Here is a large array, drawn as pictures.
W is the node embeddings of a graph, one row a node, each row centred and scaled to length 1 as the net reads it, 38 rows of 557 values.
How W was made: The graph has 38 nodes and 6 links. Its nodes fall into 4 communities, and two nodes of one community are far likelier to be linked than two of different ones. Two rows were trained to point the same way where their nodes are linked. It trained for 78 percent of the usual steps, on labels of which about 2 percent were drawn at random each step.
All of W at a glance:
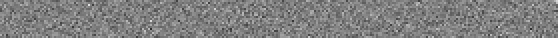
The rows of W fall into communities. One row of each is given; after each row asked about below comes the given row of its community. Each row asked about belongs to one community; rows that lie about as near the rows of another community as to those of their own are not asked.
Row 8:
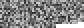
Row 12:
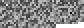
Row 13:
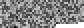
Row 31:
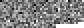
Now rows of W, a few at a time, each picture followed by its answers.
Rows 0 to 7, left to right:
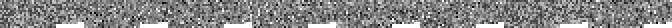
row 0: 8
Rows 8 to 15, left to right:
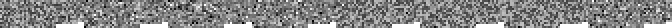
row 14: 13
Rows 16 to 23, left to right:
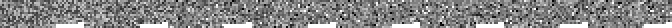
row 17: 31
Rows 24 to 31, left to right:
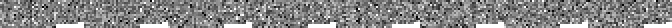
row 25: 31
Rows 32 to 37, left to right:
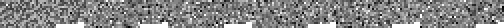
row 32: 12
